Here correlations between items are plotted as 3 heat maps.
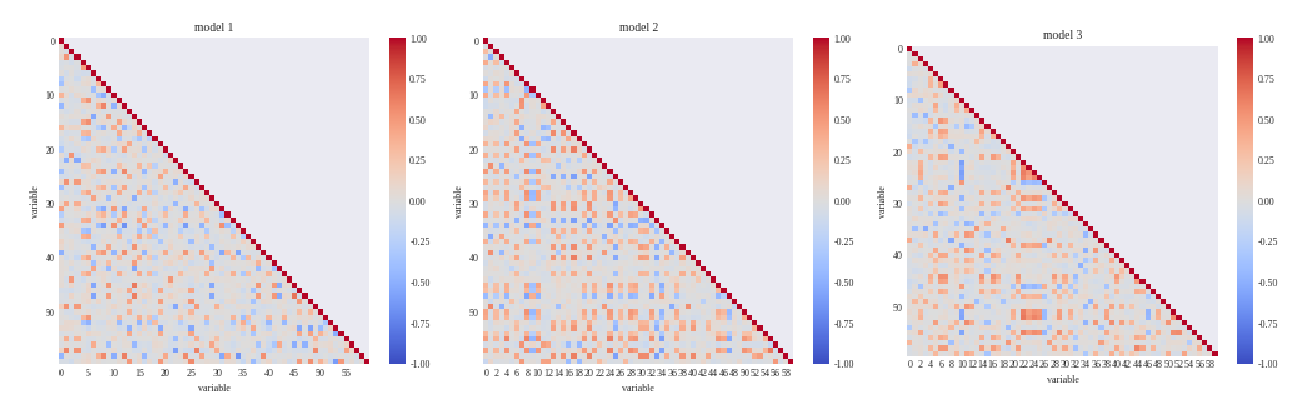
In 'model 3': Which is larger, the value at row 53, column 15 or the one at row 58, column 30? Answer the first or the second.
the second
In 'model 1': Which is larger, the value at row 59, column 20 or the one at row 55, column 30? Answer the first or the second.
the second
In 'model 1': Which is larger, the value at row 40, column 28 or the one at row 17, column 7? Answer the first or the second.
the first
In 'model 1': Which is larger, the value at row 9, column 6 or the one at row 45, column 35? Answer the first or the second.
the second
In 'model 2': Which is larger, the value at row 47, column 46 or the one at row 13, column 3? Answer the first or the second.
the second
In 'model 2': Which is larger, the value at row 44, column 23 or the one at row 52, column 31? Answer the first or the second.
the second
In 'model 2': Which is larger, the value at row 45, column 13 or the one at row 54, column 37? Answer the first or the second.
the second
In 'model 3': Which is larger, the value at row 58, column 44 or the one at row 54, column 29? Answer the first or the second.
the first
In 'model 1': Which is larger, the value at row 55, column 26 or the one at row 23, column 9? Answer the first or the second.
the first
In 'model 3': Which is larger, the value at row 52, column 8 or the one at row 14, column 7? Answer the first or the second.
the second
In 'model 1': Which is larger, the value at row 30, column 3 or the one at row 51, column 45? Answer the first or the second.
the first
